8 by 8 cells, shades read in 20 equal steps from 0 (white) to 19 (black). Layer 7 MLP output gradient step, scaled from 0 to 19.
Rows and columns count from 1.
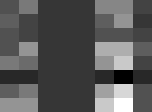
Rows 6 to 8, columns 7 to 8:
19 16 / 3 13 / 0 13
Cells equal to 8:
5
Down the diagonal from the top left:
13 14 15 15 15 16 3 13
